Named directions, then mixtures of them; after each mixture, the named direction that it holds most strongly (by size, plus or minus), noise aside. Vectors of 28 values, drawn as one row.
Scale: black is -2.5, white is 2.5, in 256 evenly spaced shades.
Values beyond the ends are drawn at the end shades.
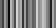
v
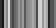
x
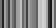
v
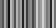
v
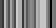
v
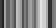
v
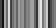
x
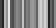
x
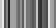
x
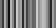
v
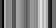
x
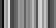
x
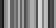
x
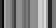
x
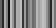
v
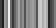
x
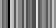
v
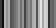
x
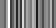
v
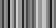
v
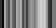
v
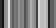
x
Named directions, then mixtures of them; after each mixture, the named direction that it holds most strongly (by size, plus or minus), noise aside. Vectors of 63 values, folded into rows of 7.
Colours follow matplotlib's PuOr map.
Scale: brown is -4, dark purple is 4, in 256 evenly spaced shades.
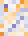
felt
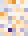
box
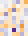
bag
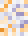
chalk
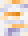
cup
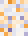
box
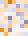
chalk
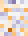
box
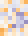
chalk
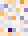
box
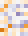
chalk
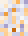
bag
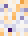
felt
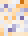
felt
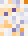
bag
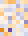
box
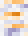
cup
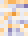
cup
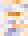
cup
